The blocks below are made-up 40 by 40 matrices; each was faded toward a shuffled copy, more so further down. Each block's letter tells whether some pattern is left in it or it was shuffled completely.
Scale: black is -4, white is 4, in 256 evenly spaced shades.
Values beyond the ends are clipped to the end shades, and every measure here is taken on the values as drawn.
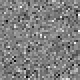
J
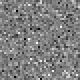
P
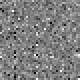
J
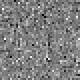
J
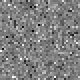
P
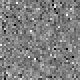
J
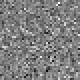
J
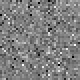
J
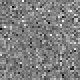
J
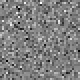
P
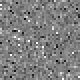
P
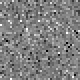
P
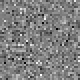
J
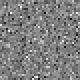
P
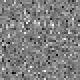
J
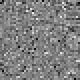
J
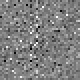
J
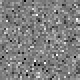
J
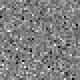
P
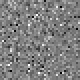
J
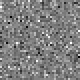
J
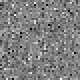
J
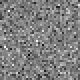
P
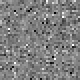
J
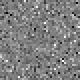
P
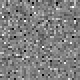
J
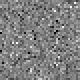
P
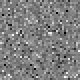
P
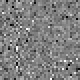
J
